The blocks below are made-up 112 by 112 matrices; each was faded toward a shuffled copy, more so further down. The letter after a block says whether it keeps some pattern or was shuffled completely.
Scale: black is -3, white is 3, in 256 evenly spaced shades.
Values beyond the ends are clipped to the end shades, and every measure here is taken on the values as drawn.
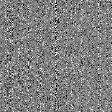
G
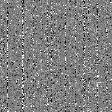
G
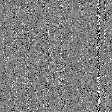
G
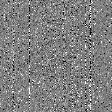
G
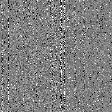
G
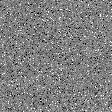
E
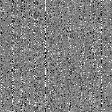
G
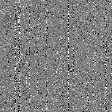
G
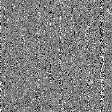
G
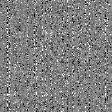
G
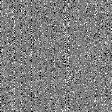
G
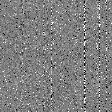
G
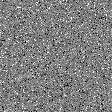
E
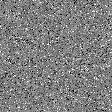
E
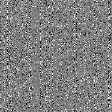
G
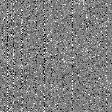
G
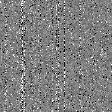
G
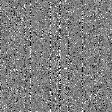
G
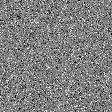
E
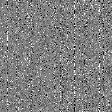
G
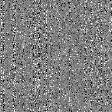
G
